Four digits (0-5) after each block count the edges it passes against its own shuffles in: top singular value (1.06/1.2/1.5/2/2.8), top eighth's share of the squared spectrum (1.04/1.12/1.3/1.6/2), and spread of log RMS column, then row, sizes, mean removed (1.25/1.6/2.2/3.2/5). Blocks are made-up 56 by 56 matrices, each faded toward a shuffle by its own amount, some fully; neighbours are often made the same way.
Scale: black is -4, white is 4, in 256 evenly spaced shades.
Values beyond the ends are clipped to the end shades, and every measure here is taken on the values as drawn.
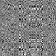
4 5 3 3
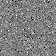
1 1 0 0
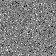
0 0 0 0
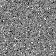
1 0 0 0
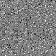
3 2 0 0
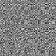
4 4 2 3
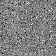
1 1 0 0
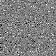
3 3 1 1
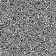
0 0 0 0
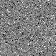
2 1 0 0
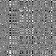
5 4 3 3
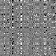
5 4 3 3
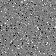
0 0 0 0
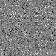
3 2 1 0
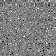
3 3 1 1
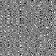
4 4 2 2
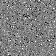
0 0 0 0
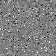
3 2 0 0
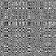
5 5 3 3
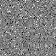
3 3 1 1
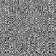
4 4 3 2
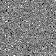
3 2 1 0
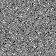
0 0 0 0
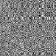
4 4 3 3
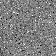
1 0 0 0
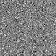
3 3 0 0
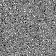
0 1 0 0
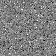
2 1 0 0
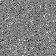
1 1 1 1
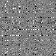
2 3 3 3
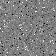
0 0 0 0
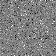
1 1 1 1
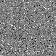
0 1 0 1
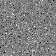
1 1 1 1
